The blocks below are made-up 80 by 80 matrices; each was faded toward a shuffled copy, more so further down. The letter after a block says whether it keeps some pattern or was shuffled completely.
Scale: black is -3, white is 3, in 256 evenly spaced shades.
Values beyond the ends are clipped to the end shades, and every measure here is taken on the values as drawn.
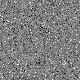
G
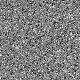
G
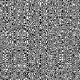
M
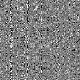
M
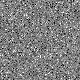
G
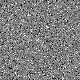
G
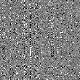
M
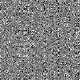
M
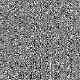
M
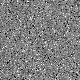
G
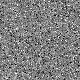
G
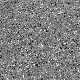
G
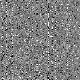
M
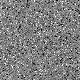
G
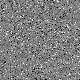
G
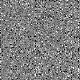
M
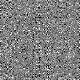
M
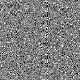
M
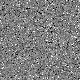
G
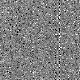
M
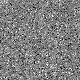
G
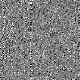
M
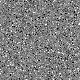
G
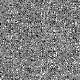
M
